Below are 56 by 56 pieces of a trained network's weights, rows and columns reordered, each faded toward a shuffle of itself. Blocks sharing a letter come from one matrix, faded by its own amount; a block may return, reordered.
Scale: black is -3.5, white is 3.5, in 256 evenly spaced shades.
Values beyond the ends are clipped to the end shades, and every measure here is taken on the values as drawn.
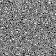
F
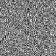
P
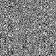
P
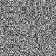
P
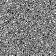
F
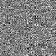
P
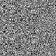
P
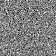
F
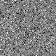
F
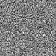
P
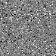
F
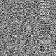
P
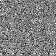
F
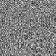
P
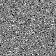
F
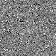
F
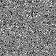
F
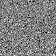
F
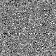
F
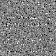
F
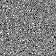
F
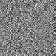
P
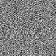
P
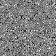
F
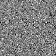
F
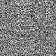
P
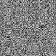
P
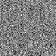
P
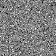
F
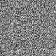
P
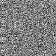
P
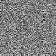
P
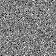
F
